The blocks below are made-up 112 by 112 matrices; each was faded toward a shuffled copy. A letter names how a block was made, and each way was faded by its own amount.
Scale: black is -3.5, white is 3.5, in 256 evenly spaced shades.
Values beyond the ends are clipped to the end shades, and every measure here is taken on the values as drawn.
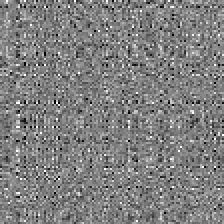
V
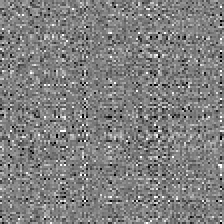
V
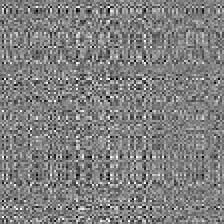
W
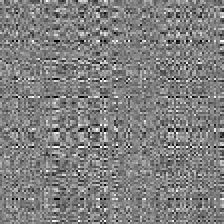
W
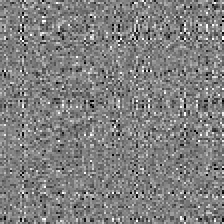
V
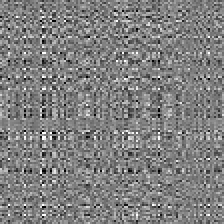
W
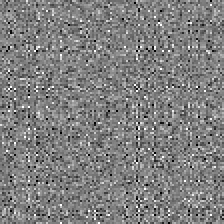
V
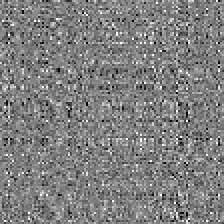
V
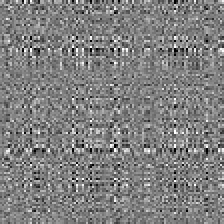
W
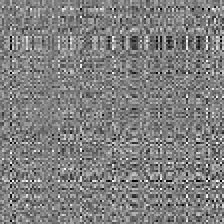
W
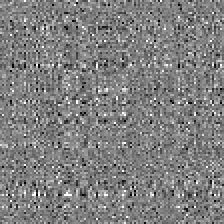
V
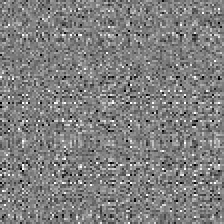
V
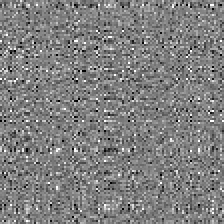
V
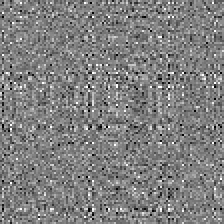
V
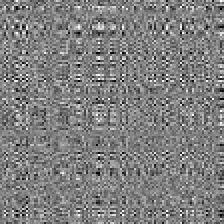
W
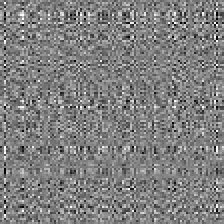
W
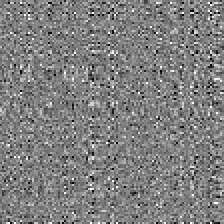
V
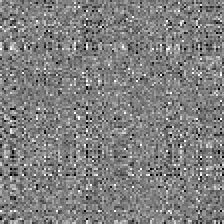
V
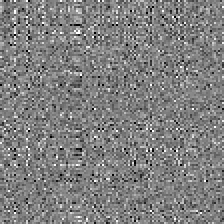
V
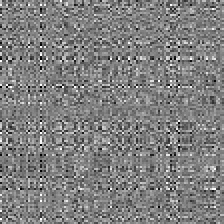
W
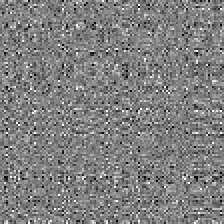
V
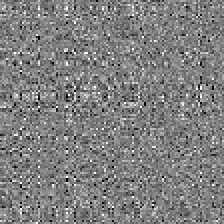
V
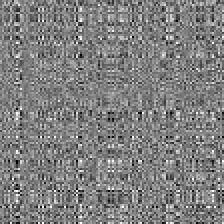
W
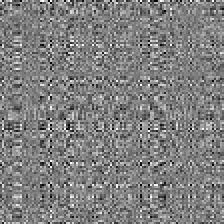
W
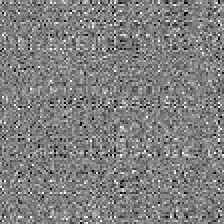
V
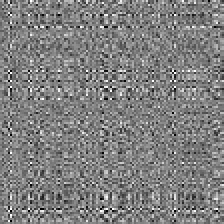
W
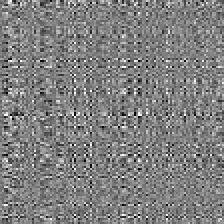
W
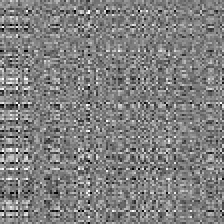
W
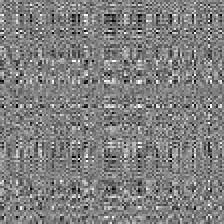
W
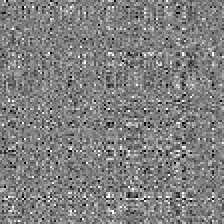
V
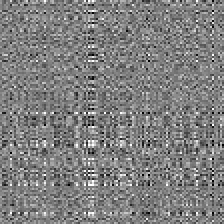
W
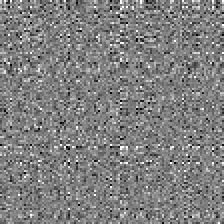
V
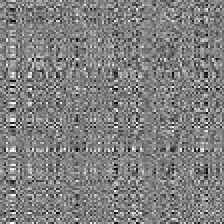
W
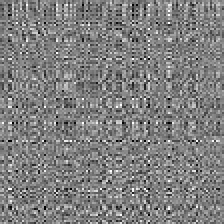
W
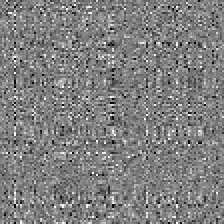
V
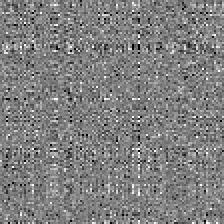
V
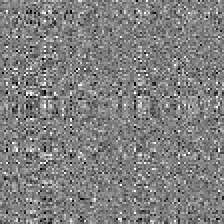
V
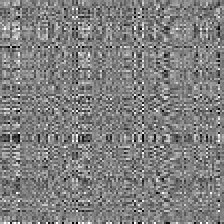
W
